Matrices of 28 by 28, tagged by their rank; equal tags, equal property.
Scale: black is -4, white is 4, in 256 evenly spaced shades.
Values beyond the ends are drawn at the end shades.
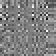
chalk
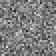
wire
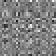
chalk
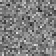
wire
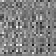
chalk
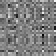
chalk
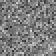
wire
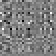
chalk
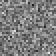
wire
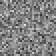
wire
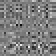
chalk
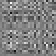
chalk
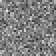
wire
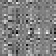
chalk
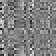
chalk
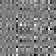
chalk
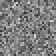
wire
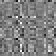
chalk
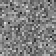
wire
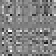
chalk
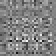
chalk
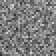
wire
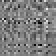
chalk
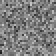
wire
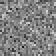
wire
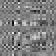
chalk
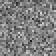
wire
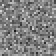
wire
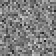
wire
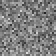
wire
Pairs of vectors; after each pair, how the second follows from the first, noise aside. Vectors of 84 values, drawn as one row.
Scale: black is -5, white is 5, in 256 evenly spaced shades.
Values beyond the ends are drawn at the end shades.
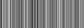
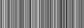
wrapped around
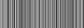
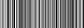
scaled up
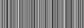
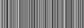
copied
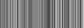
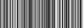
scaled up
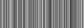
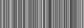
copied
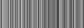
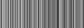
copied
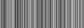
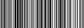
scaled up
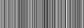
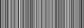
wrapped around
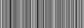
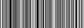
scaled up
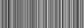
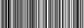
scaled up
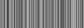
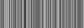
wrapped around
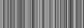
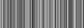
copied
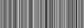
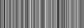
wrapped around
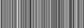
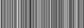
copied
